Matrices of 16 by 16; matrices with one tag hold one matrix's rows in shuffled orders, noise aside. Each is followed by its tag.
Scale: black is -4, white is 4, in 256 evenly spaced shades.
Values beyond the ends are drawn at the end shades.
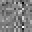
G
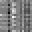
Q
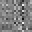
G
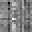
Q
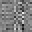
G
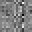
G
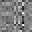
G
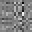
G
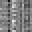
Q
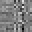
G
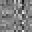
G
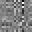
G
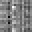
Q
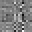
G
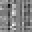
Q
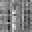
Q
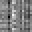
Q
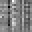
Q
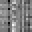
Q
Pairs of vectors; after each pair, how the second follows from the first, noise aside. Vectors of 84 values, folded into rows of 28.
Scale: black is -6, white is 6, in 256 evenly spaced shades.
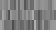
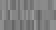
shrunk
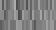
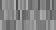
sign-scrambled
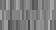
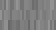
shrunk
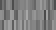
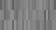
shrunk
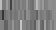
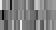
scaled up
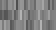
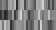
scaled up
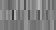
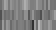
shuffled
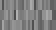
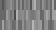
sign-scrambled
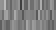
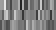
scaled up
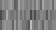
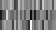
scaled up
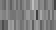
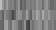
shuffled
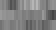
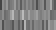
shuffled
